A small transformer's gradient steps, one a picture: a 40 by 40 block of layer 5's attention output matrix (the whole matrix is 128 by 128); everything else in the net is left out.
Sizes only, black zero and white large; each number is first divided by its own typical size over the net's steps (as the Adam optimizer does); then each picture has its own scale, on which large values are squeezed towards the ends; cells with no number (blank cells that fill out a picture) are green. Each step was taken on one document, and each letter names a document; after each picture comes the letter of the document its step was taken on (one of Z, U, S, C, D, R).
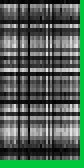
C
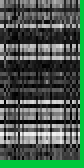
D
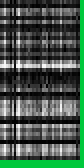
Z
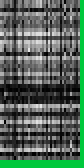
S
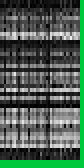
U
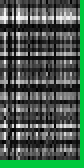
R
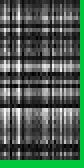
Z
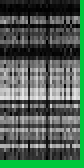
U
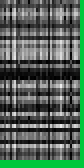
C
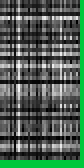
Z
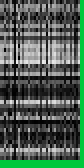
S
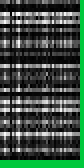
Z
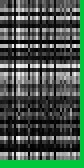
R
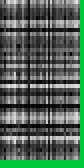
C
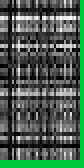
R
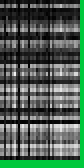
U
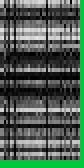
D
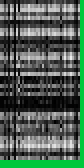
S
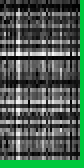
Z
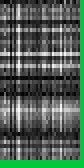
Z
